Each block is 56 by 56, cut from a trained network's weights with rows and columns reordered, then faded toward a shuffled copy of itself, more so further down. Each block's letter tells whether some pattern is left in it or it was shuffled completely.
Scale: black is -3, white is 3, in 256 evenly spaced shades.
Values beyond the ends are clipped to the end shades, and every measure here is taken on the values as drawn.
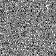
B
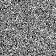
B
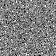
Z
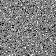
Z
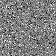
Z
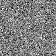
Z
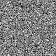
Z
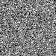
Z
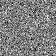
Z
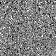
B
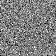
Z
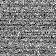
B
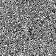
Z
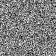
Z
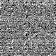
B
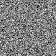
B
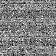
B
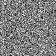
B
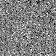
Z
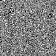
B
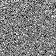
B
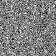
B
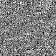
B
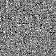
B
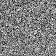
Z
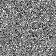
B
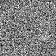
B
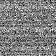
B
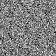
Z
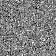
Z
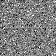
Z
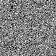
Z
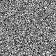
Z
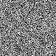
Z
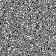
B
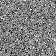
Z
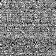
B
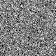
Z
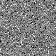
Z
